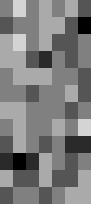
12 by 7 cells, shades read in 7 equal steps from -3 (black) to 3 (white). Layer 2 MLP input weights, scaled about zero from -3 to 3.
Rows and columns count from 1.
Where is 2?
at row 1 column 2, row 3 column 2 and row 8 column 7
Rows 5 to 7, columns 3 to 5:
1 1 0 / -1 0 0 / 0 0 0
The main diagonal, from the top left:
0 0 0 -2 0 1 0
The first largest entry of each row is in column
2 4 2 1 2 6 1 7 2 4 1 6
